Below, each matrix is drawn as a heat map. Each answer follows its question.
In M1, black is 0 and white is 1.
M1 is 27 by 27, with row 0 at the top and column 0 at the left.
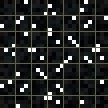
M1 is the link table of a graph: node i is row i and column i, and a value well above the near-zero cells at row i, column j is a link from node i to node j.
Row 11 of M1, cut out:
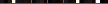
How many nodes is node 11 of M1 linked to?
3
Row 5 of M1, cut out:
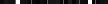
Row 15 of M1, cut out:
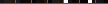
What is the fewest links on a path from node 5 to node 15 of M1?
2
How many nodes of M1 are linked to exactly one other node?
9
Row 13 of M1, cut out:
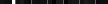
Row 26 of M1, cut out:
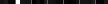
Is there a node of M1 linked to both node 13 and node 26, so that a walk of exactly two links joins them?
no
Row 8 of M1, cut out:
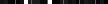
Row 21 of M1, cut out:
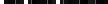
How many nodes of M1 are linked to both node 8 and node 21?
1
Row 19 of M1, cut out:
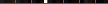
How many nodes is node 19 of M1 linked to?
1
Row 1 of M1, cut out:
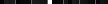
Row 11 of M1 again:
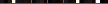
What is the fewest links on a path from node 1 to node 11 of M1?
3
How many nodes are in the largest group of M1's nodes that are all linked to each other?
3
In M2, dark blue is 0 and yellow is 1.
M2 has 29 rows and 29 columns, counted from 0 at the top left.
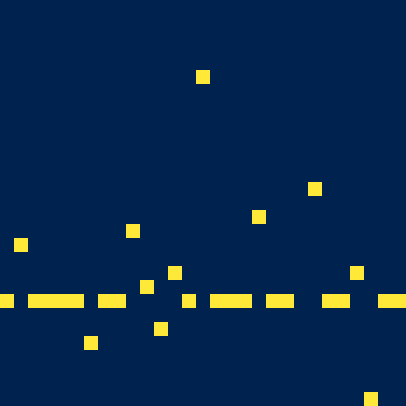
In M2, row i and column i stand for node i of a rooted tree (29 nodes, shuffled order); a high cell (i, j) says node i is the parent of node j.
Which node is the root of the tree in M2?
21
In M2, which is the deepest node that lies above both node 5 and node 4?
21
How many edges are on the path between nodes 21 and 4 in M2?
1
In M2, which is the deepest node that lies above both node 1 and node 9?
21
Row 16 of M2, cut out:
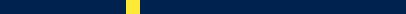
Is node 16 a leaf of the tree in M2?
no
